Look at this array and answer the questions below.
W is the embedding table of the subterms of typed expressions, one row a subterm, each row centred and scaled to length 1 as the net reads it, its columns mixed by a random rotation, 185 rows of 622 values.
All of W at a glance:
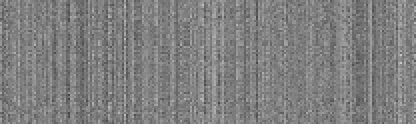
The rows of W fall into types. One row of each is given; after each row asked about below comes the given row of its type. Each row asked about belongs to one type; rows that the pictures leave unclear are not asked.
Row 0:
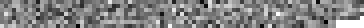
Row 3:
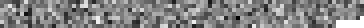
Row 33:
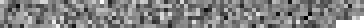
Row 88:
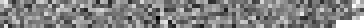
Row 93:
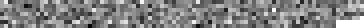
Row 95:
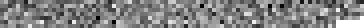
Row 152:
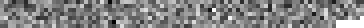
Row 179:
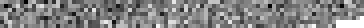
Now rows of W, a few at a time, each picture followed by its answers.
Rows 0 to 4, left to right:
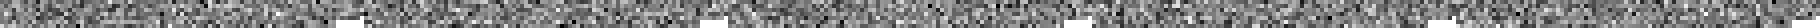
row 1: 93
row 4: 0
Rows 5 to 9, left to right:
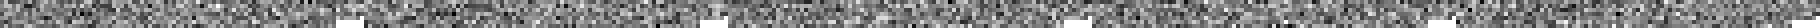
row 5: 95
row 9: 179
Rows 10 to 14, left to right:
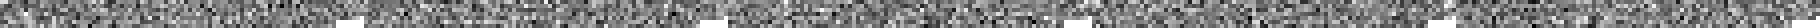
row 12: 93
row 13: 88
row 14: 3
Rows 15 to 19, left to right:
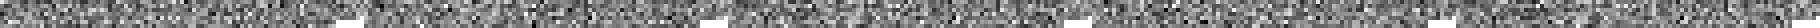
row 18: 3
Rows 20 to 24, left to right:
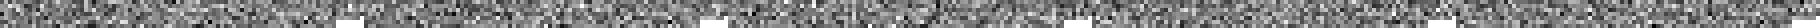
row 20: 93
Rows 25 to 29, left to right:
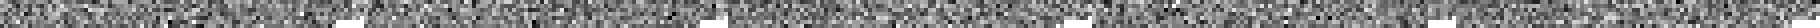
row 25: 88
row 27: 95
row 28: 3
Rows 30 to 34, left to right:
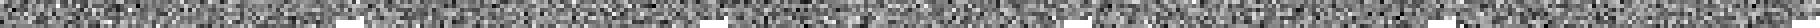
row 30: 179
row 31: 152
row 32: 3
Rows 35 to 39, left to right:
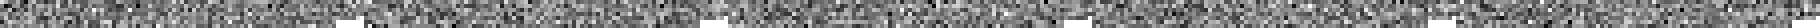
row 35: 179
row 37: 0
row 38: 95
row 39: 93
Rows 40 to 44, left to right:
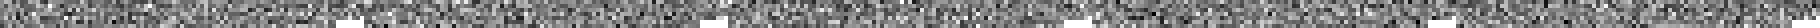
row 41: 33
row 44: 152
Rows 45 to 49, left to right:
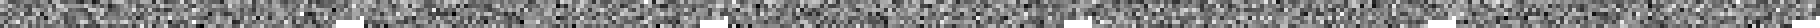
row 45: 88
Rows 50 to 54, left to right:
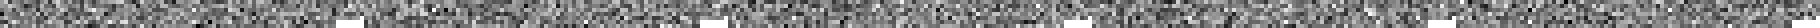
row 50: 93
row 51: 179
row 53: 3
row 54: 152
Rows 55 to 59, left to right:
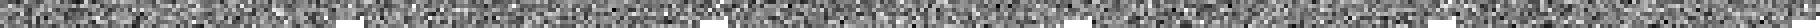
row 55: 3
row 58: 179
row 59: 93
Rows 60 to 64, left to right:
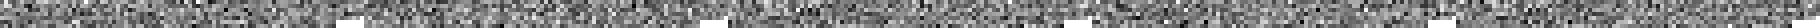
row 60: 93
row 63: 93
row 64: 179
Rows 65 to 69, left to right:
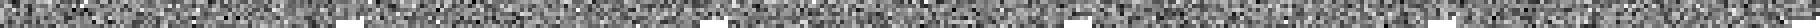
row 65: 3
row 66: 152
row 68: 33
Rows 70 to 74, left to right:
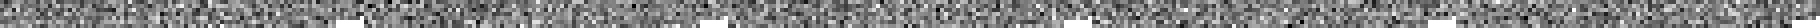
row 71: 179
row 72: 152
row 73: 93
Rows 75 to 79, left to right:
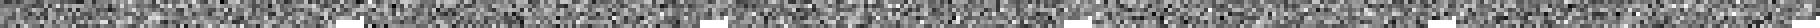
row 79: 0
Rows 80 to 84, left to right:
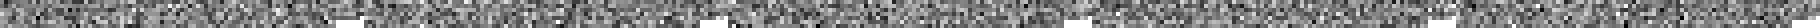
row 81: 93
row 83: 95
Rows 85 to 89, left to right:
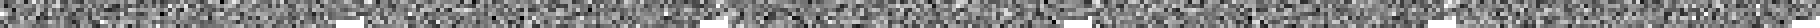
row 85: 179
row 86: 88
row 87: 0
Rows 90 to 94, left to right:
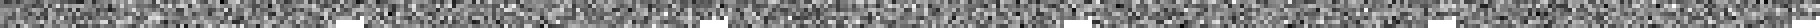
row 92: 33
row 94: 95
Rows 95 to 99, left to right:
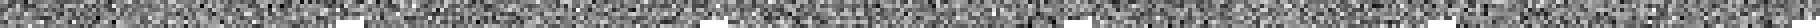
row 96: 152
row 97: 0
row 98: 152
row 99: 33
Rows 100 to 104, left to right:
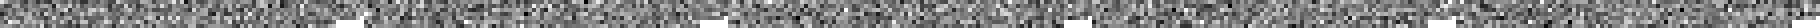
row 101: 179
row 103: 179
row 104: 93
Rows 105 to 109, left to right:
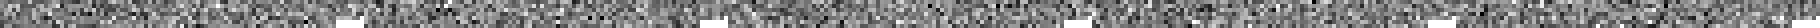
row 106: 3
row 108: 179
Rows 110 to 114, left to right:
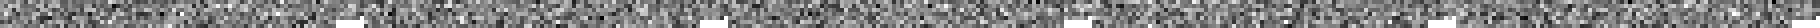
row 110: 0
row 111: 3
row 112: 95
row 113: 93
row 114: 0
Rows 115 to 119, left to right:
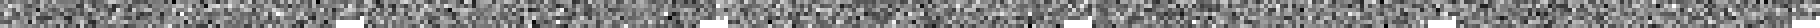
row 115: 0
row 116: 88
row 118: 33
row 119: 95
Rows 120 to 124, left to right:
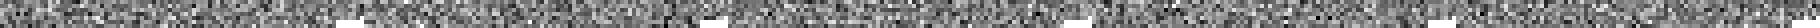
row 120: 3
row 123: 3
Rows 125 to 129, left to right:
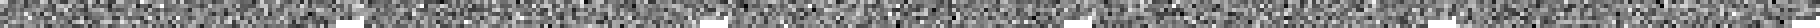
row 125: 88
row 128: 3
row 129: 0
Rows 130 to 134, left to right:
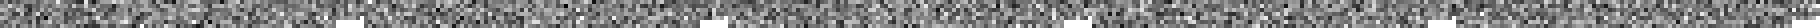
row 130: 93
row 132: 152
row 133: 3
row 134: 95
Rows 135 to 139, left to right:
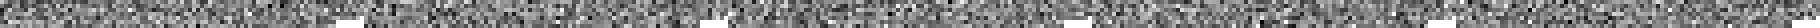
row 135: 95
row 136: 33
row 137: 179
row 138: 88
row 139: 152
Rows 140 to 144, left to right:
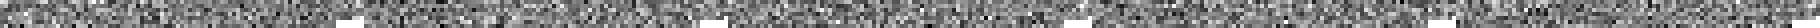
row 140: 33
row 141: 3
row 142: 88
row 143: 95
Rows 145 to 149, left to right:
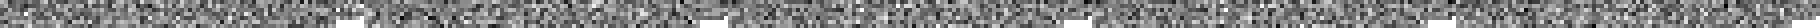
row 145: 95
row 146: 0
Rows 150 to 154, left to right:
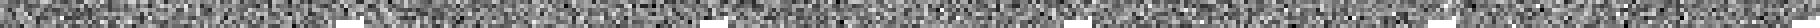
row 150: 33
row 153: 88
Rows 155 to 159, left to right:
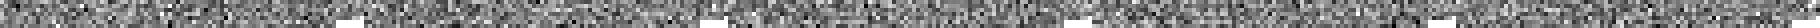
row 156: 93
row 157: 33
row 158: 0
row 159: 88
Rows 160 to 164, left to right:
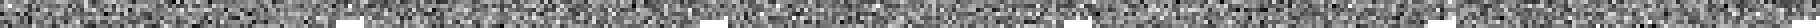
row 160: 93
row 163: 88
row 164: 95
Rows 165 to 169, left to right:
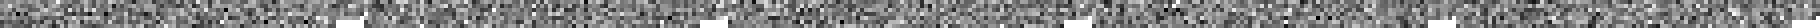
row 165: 93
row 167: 179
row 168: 3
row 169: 3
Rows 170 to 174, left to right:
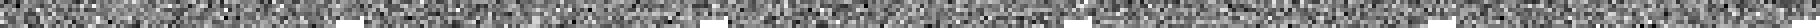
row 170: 3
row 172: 179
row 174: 95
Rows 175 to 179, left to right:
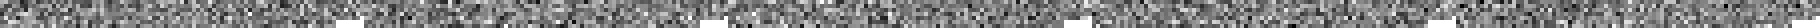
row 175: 152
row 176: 93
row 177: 33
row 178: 88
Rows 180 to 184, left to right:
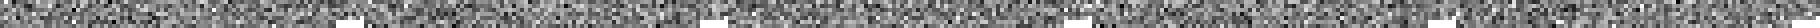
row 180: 152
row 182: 95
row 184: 179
